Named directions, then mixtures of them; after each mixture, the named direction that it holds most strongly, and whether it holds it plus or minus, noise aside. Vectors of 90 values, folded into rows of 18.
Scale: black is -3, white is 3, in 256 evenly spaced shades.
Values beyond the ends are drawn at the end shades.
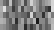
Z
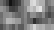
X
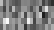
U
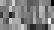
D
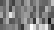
D, minus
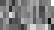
D, minus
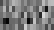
U, minus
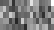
D, minus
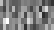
U, plus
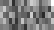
Z, plus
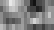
X, minus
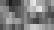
X, plus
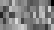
D, plus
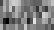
U, minus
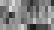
D, plus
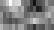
X, minus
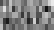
U, minus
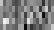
U, plus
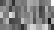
D, minus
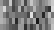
Z, plus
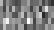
U, plus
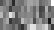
D, minus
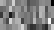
D, plus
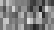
U, plus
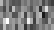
U, plus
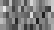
Z, plus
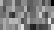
D, plus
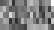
D, minus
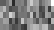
D, minus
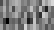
U, minus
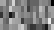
D, plus
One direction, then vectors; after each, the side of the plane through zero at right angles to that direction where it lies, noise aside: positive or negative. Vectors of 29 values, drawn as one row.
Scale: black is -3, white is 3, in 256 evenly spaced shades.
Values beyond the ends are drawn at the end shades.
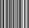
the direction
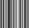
positive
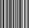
positive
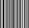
positive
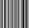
negative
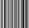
negative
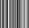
positive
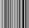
negative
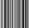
negative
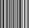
positive
